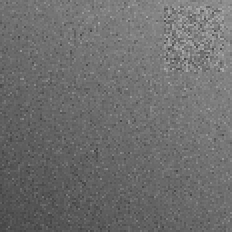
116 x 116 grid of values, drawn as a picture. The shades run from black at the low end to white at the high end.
Odd patch: rougher, in the top right. Average level on the scale: 40%. Slope: up to the top right. Mirror symmetry: none. Odd rows or columns: none. Roughest part: top right. Ninth with the lowest average: bottom left.
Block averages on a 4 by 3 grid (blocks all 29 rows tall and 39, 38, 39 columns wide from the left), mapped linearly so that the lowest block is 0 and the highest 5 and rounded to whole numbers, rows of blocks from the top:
345 / 234 / 123 / 012
